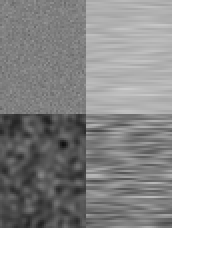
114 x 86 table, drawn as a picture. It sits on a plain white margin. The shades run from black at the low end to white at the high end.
It is made of 2 by 2 panels. Panel 1,1: middling, fine-grained, faint in contrast. Panel 1,2: high, streaked across, faint in contrast. Panel 2,1: low, blotchy. Panel 2,2: middling, streaked across.
